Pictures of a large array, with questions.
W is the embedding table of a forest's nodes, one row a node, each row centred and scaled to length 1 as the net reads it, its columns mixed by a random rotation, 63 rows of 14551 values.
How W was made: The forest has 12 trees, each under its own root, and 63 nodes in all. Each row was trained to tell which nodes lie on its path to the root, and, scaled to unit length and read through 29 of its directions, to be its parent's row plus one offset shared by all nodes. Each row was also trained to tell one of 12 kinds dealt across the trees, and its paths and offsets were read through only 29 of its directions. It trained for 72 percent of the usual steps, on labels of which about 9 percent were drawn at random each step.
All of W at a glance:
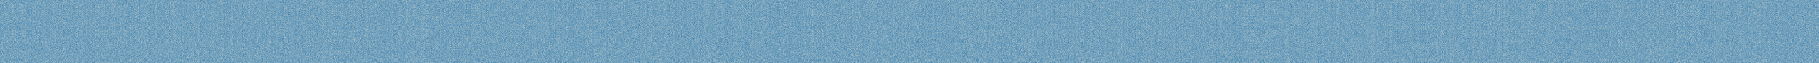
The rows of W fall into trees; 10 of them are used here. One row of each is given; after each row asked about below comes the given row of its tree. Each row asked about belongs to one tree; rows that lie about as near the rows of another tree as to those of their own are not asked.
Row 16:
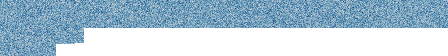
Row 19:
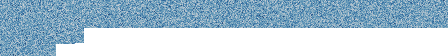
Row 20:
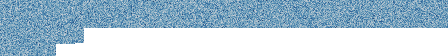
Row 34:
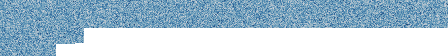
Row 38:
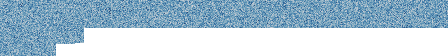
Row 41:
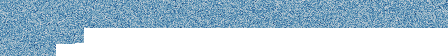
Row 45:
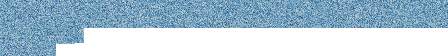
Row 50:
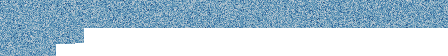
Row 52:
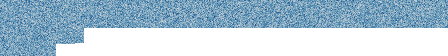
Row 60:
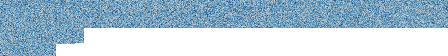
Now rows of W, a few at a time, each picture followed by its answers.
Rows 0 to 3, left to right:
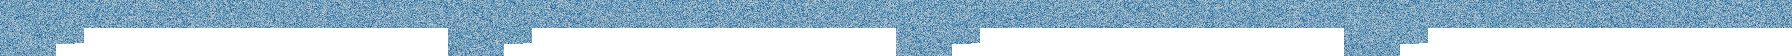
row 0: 60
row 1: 52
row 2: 20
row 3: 16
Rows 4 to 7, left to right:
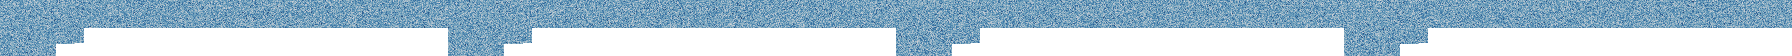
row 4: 34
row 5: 34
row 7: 34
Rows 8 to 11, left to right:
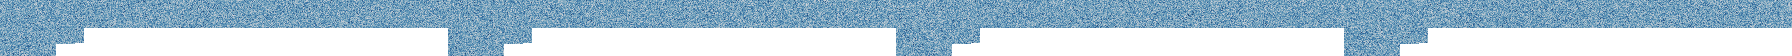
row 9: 52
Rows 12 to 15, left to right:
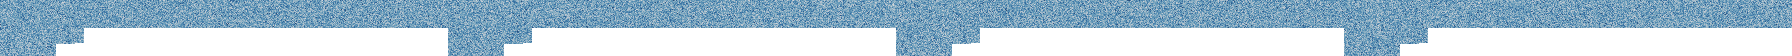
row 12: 41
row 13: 34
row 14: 41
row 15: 34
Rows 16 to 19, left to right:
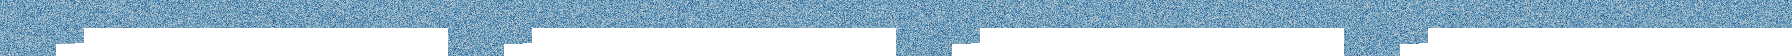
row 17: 19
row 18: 45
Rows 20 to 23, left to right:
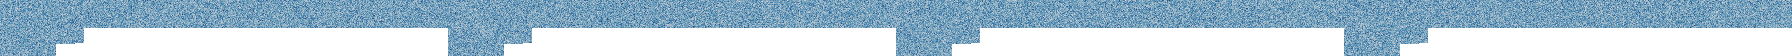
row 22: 20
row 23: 60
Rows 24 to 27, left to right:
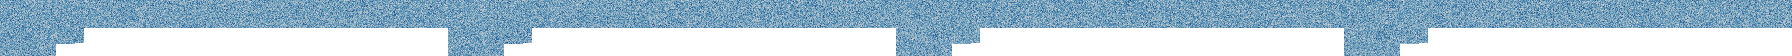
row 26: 60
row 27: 60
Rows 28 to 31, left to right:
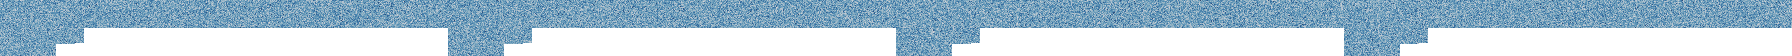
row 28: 38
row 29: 60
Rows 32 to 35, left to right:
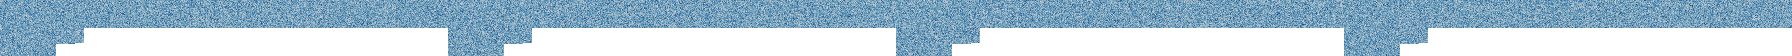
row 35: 52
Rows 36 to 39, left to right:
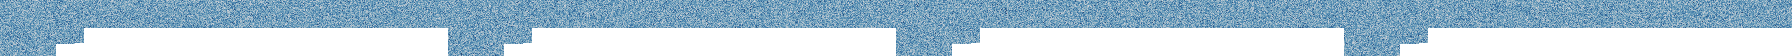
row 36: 34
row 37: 19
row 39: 50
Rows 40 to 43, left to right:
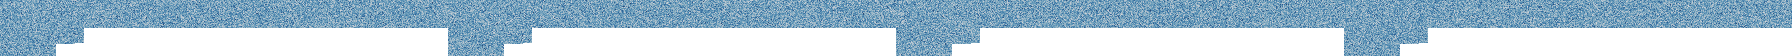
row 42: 41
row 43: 45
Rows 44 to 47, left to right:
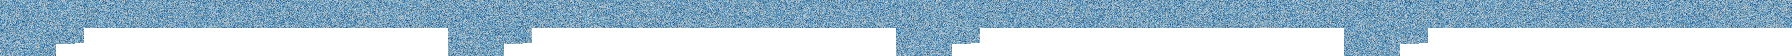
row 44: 16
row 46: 41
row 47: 60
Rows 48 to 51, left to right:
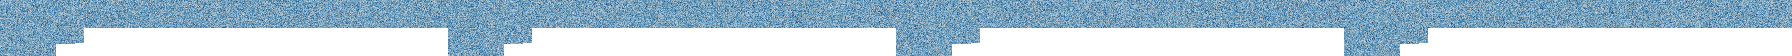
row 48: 20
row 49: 16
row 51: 34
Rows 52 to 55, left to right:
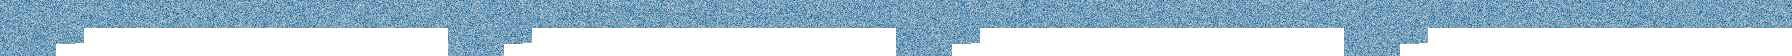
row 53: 50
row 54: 50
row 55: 20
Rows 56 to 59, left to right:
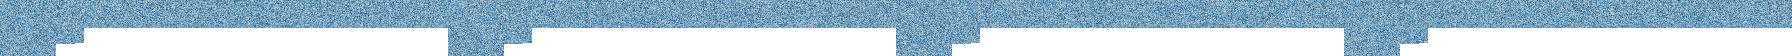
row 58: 38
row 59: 60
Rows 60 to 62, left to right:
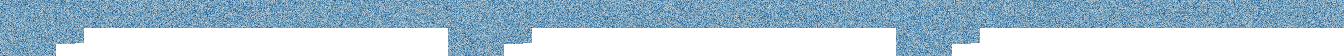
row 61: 50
